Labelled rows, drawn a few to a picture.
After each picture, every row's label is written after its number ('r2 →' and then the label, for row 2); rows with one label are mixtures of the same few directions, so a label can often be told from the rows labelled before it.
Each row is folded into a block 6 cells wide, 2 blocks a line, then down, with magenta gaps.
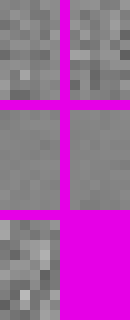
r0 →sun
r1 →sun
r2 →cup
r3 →sun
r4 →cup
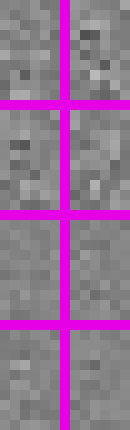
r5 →sun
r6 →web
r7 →web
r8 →cup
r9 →sun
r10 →web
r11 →web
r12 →web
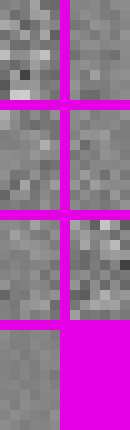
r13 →sun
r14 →sun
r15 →cup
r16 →web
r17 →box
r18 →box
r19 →box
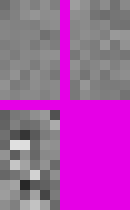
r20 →cup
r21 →cup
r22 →web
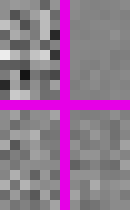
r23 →sun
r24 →cup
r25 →web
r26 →sun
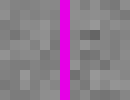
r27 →cup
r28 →web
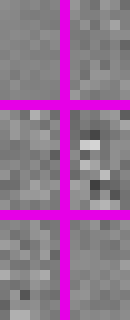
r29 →cup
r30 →box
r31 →box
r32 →web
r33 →sun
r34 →box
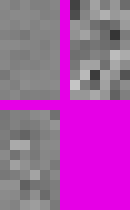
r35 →web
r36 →cup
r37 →web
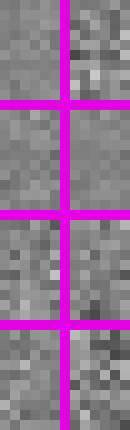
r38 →cup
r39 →sun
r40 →box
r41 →box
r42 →sun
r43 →sun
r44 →web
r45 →cup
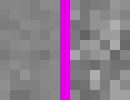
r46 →sun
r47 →cup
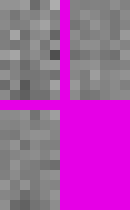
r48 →sun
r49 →sun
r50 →sun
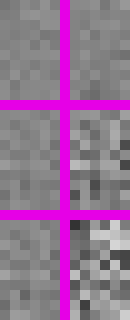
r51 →cup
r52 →sun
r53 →sun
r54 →sun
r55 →sun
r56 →cup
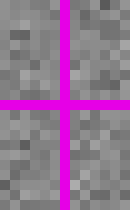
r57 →web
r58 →box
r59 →web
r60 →web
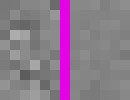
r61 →web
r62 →sun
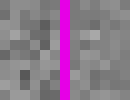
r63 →cup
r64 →web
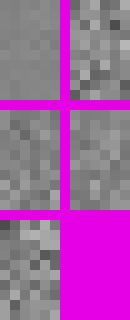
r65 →cup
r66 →box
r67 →box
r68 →cup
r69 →cup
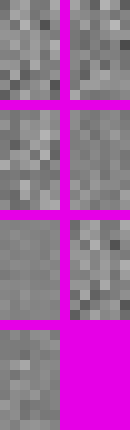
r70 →box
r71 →box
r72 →cup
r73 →box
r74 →sun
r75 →box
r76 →web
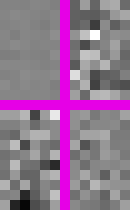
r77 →sun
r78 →web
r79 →sun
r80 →web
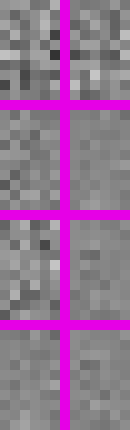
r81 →sun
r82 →sun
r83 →web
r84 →sun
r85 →box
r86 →web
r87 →sun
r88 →web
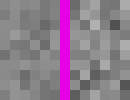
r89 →cup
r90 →box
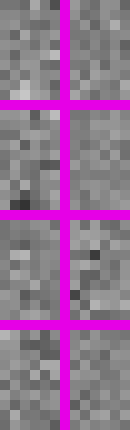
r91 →sun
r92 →box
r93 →sun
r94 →cup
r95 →web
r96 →web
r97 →cup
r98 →web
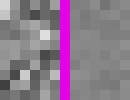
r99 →cup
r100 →box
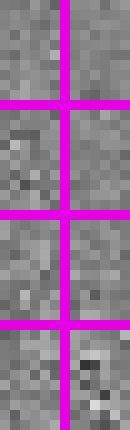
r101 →sun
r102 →sun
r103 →web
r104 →box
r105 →cup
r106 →sun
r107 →cup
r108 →web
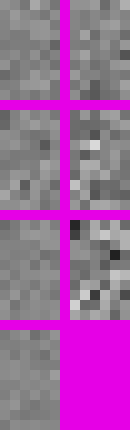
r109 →box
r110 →sun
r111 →cup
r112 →web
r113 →cup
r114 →cup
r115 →box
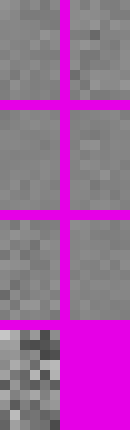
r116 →cup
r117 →web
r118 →cup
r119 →web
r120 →web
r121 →cup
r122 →cup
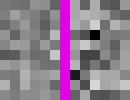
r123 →sun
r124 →web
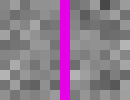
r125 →web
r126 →box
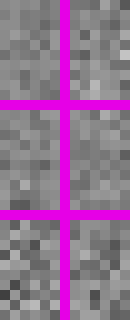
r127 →cup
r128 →sun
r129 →sun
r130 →box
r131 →web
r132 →cup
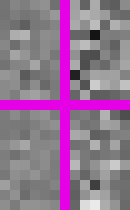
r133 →web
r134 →web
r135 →web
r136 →sun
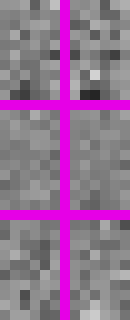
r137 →sun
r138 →sun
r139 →box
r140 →sun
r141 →cup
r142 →sun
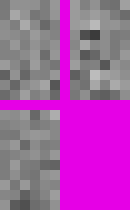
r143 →box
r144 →web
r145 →sun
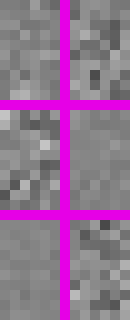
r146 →sun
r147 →cup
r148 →cup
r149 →cup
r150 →sun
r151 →box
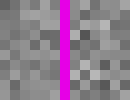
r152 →cup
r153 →web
